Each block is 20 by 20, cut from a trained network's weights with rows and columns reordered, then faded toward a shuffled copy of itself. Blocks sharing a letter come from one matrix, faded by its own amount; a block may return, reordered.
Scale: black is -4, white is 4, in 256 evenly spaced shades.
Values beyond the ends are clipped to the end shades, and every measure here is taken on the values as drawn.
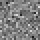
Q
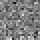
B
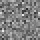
Q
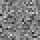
Q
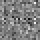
B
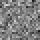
Q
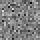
Q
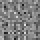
B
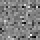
B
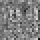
B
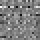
B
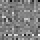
B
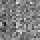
B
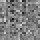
B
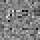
B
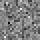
Q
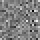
B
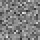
Q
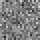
Q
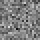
Q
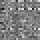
B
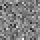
Q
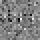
B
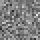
Q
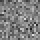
Q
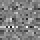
B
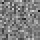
Q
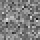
Q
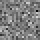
Q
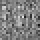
B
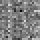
B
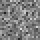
Q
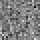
Q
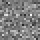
B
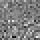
B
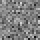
Q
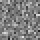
Q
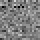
B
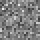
Q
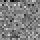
B
